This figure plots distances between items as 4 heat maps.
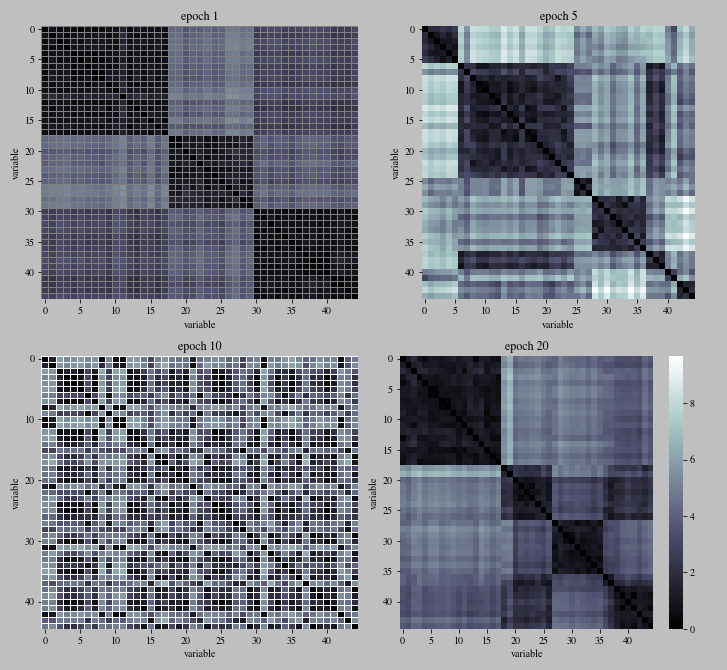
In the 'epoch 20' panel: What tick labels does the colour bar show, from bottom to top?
0, 2, 4, 6, 8
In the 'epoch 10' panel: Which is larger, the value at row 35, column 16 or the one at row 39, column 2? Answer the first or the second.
the second
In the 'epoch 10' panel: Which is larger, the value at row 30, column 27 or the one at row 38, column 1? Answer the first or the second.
the second
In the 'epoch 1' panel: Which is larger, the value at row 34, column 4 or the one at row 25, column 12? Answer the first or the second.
the second
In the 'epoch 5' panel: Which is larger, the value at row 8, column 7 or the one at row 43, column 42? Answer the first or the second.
the first
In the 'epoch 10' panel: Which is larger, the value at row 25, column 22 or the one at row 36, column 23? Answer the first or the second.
the first
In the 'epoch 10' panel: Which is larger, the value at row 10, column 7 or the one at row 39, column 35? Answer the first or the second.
the first
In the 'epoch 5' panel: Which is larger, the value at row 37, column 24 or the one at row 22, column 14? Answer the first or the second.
the first
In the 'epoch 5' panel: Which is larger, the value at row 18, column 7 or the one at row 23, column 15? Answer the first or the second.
the first
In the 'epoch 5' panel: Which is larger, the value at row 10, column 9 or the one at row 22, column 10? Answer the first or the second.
the second
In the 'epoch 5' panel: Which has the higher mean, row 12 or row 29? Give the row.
29
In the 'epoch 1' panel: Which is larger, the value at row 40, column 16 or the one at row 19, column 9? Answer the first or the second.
the second
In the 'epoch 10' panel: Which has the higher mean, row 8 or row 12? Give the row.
8
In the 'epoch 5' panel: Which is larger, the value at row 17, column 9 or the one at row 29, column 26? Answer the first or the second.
the second
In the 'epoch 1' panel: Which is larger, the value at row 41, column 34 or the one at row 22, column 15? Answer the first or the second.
the second
